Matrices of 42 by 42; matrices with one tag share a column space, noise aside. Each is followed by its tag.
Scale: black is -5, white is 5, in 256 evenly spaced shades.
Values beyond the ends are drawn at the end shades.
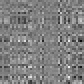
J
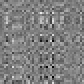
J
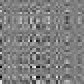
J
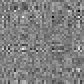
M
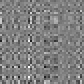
J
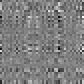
M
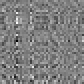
J
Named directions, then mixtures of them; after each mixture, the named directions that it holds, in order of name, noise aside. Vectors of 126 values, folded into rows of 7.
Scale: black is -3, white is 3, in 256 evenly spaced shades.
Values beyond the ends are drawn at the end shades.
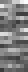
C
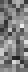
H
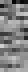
C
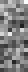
C, H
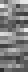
C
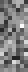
H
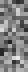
C, H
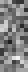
C, H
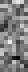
C, H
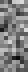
C, H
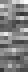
C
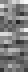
C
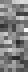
C, H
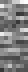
C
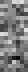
C, H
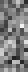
H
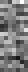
C, H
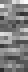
C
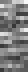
C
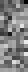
C, H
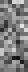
C, H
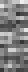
C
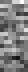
C, H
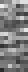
C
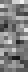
C, H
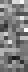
C, H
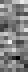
C, H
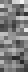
C, H
